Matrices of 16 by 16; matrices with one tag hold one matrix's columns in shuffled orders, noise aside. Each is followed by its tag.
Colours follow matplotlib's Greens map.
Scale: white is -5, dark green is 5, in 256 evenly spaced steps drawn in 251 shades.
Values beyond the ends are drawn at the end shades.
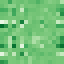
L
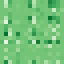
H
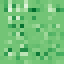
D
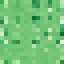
H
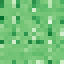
H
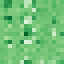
H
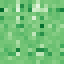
D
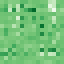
D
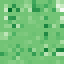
D
